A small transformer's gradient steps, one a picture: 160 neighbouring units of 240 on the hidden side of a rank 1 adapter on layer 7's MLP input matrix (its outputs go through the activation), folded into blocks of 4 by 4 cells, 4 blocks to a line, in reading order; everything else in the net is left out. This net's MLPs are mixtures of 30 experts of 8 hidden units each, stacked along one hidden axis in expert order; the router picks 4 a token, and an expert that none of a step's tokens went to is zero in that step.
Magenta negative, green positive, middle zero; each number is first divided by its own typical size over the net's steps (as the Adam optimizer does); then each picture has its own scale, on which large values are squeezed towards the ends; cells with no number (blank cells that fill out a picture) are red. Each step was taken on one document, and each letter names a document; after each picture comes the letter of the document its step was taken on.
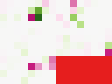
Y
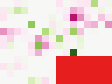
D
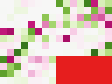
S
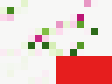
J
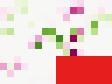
D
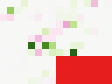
J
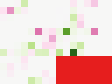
J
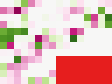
D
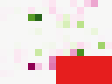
Y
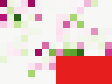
Y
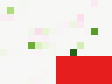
J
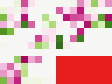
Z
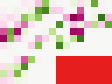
Z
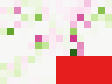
D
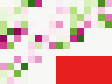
Z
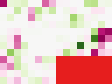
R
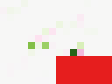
J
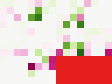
Y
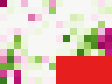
R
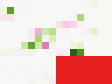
J
